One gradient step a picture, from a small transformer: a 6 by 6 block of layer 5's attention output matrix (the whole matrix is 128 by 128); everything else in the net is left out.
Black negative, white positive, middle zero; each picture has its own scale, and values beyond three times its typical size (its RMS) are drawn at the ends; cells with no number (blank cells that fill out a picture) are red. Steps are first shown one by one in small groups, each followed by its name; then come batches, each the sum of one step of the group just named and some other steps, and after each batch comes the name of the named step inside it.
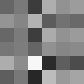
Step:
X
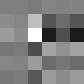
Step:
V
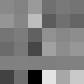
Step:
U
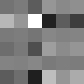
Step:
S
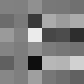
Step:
X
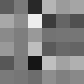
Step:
S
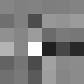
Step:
X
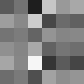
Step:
X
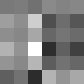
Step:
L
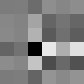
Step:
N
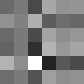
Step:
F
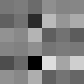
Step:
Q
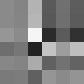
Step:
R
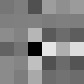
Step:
N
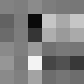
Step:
Q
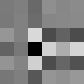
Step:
N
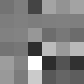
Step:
N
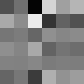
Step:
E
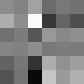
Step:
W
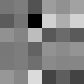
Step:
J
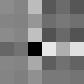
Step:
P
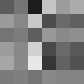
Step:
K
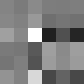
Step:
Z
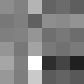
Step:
P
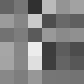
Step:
K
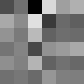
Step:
E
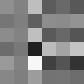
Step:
P
